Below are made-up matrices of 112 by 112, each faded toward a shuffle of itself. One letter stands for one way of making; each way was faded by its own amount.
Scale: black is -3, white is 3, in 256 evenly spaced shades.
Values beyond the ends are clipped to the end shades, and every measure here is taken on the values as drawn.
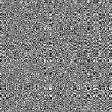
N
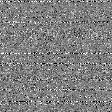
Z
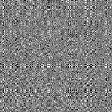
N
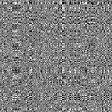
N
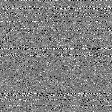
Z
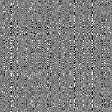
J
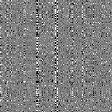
J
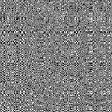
N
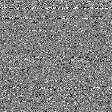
Z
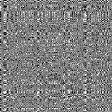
N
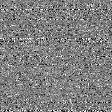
Z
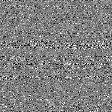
Z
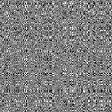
N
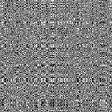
N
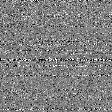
Z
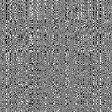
J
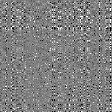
J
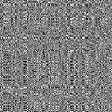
N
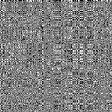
N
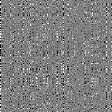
J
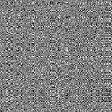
N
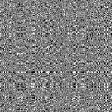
N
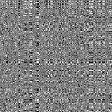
N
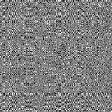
N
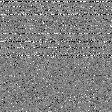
Z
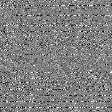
Z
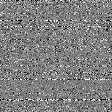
Z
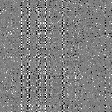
J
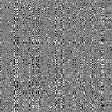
J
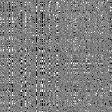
J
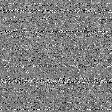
Z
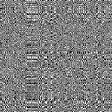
N
